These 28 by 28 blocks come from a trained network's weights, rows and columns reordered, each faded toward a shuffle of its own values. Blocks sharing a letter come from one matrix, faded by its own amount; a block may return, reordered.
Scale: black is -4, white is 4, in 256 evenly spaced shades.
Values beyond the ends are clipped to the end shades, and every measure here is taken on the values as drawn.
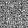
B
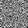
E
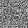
E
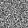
B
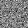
B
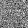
B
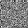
E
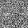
E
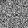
E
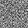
E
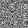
E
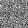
B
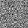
E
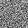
B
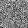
B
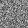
B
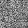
E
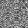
E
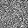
B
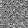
E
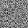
E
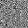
E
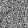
B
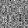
E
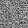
E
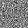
E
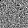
B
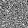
B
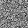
B
